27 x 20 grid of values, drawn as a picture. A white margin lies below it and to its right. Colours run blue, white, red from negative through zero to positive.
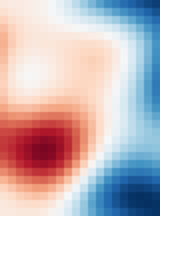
Ninth with the lowest average: bottom right. Roughest part: bottom middle. Lone odd cells: none. Average level on the scale: 50%. Calmest part: top left. Ninth with the highest average: bottom left. Histogram: bell-shaped. Slope: up to the left.
